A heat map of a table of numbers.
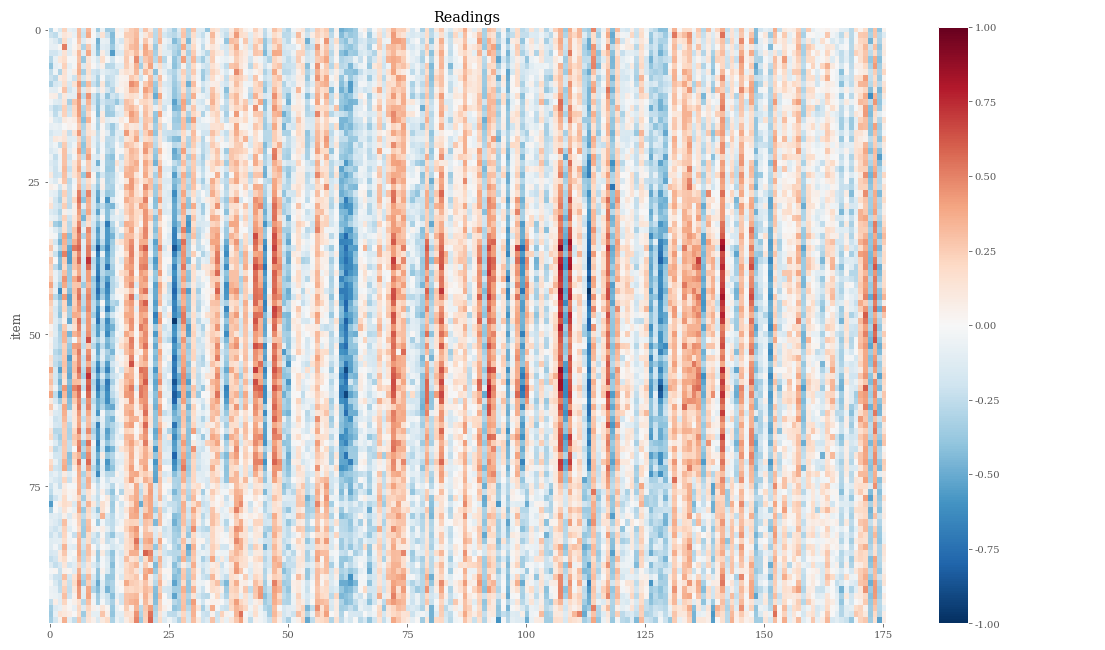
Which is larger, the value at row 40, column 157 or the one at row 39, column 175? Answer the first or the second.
the first
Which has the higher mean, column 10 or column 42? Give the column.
42
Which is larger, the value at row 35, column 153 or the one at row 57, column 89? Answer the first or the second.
the second
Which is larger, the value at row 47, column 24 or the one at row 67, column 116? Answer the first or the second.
the second
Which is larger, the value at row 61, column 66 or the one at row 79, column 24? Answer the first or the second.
the first
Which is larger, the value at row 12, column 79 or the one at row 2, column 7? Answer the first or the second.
the first
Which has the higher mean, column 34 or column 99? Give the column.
34
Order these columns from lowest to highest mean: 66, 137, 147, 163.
137, 66, 163, 147
